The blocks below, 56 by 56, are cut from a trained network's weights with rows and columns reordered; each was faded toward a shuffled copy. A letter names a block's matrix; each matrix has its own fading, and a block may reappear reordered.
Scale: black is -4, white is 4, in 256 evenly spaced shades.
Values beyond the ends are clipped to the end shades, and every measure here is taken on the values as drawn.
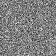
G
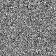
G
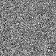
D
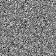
D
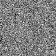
G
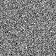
G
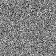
G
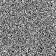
D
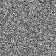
G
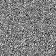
G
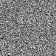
G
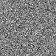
D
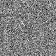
G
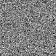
D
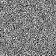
D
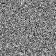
D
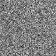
D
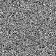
D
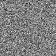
D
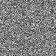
G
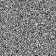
D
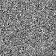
G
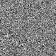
D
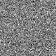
D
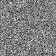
D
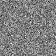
D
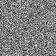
G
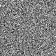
D
